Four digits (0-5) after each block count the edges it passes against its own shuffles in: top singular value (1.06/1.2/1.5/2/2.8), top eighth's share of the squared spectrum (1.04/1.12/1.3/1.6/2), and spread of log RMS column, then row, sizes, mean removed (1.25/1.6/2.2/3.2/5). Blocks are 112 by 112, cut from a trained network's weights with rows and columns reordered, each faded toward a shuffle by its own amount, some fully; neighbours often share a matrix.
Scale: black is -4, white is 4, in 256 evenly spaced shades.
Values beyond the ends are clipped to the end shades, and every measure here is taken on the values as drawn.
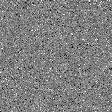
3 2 0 1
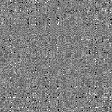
4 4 3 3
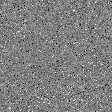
0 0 0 0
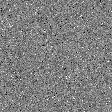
0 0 0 0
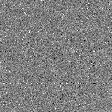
3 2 1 1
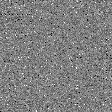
2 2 1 1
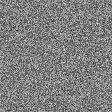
0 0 0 0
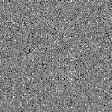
4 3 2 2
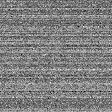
5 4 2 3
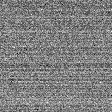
4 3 1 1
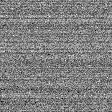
4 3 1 1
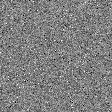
0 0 0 0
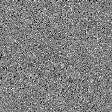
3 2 1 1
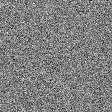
1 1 0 0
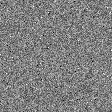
0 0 0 0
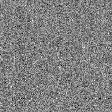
3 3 1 2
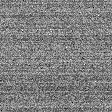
4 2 0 0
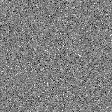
3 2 1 1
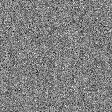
2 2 0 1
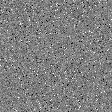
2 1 0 0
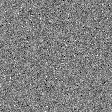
1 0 0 0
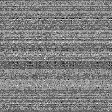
5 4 2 3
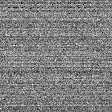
4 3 1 2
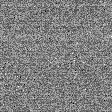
2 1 0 0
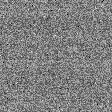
1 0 0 0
